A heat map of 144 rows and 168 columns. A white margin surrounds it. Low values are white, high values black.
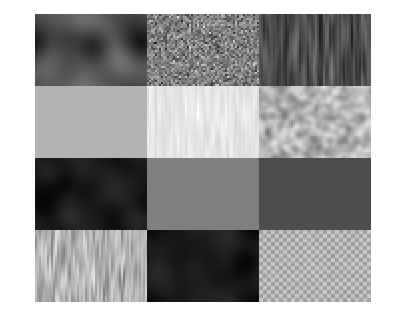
The table splits into 4 rows of 3 panels. Panel 1,1: high, smooth. Panel 1,2: middling, fine-grained, strong in contrast. Panel 1,3: high, streaked downward. Panel 2,1: low, flat. Panel 2,2: very low, streaked downward, faint in contrast. Panel 2,3: low, blotchy. Panel 3,1: very high, smooth, faint in contrast. Panel 3,2: middling, flat. Panel 3,3: high, flat. Panel 4,1: low, streaked downward. Panel 4,2: very high, smooth, faint in contrast. Panel 4,3: low, checkered.
